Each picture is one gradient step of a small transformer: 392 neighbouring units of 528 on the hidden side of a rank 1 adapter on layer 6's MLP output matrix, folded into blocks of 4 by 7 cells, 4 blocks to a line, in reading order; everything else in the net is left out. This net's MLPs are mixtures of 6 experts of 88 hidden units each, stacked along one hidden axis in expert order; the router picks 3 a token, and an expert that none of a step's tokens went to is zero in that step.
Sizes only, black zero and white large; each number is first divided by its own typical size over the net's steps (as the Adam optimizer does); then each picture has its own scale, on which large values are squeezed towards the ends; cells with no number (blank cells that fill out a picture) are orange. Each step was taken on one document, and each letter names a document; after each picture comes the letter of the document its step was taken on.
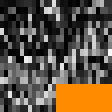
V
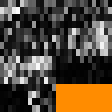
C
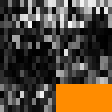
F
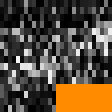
C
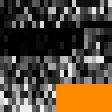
V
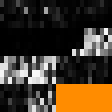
V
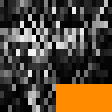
C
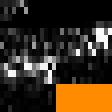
C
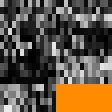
F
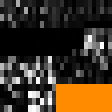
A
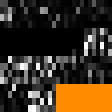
A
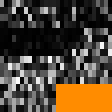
A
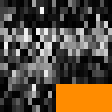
C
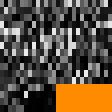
C
